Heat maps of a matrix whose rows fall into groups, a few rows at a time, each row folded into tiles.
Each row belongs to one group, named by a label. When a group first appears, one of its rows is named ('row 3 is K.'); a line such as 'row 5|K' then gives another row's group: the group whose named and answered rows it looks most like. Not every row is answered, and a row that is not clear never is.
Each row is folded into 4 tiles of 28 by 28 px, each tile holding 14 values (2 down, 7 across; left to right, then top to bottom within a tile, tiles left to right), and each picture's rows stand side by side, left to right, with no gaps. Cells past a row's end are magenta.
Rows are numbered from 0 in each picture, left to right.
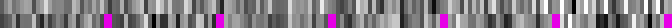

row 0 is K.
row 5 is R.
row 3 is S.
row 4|R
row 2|R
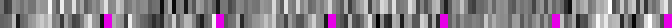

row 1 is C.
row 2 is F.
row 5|F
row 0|F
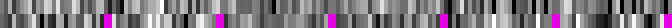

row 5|C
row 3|K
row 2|C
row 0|K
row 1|F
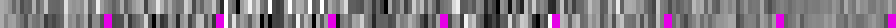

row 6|S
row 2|R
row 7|F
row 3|C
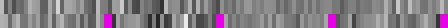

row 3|F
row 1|C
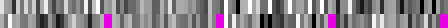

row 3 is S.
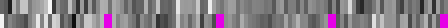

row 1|R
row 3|S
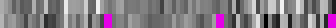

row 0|R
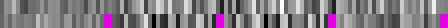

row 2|K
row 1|K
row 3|R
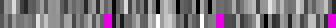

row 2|K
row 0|S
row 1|S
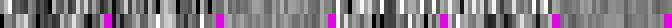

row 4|R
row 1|S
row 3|R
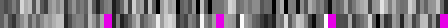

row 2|C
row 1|S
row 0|S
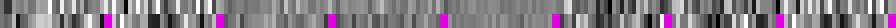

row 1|R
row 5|C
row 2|F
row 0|F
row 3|K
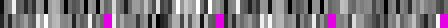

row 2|S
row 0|S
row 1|R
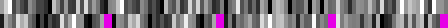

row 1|C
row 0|C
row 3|R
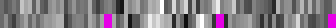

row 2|C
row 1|F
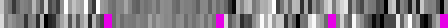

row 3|C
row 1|S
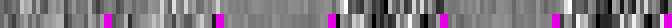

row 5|C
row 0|S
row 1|F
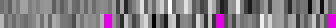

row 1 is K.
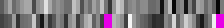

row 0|K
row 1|C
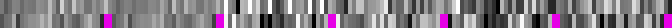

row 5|K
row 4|C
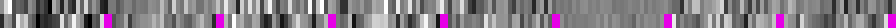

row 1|F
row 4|S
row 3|F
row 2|R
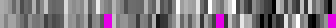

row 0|R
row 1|R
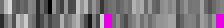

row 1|S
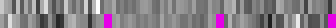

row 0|R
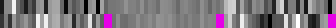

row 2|C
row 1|S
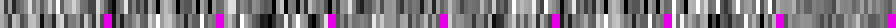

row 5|S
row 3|S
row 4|R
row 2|C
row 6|R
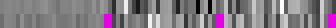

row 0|K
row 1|S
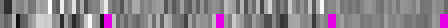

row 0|F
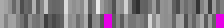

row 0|R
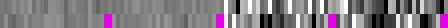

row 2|R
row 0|S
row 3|C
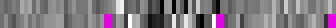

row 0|S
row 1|C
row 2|F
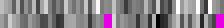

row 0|R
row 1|R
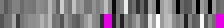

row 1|S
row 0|F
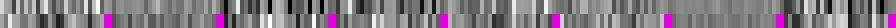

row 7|S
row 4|R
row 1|K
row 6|K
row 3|S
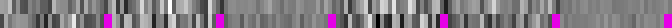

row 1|K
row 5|F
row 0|C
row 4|K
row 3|K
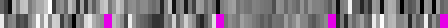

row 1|C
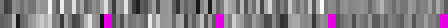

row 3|K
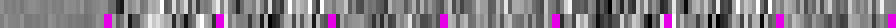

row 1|F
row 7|R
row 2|R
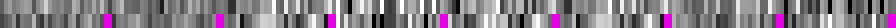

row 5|F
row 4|F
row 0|K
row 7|S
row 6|R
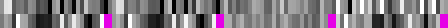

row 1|C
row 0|C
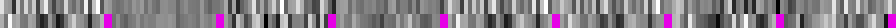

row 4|R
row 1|S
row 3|C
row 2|K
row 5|R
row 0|R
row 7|F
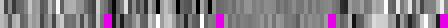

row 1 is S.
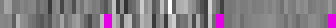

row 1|K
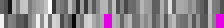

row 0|F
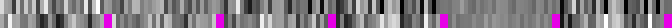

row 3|S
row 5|S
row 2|S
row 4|S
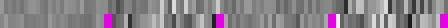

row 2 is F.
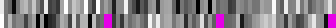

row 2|F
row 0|R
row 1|S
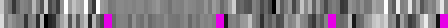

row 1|K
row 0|R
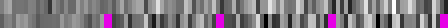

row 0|C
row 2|K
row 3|K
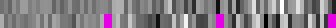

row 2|K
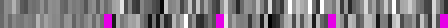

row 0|S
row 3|K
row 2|R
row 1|C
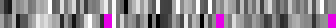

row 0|F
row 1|R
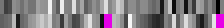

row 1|C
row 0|F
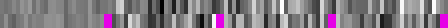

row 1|C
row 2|K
